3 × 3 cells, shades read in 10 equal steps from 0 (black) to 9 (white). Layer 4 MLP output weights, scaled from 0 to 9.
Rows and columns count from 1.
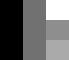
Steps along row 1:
up up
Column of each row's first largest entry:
3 3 3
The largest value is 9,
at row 1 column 3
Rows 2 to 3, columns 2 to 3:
4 5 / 4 6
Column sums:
0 12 20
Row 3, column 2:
4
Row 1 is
0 4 9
